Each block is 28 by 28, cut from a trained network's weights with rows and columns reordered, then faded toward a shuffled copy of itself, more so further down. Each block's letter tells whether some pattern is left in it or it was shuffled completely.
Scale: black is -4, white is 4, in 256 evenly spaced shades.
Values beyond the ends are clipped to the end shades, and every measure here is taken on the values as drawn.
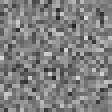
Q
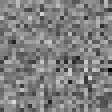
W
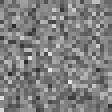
Q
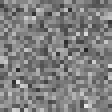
Q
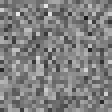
W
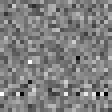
W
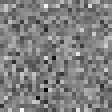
W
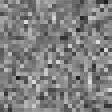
Q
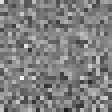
W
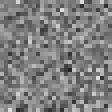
W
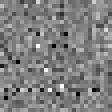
W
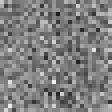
W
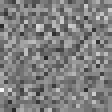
W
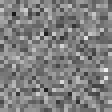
W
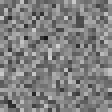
W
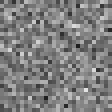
W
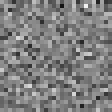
W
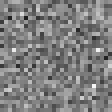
Q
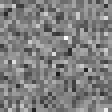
W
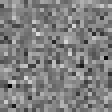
Q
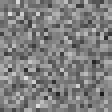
Q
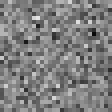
Q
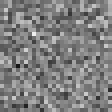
Q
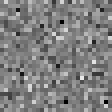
Q
